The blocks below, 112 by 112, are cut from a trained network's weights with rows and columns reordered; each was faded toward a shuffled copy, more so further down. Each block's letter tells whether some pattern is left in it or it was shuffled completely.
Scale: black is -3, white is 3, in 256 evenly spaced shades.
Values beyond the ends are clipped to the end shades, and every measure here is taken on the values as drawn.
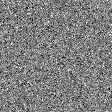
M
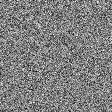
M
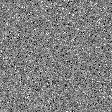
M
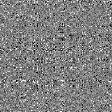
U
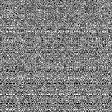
U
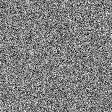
M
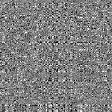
U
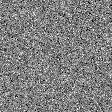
M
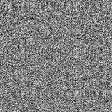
U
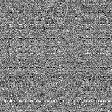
U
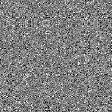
U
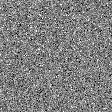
M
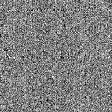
U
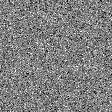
M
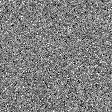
M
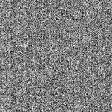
U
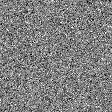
M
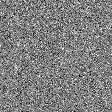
M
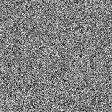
U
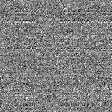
U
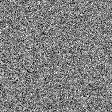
M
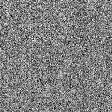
U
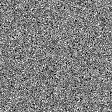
M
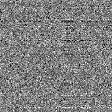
U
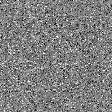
U
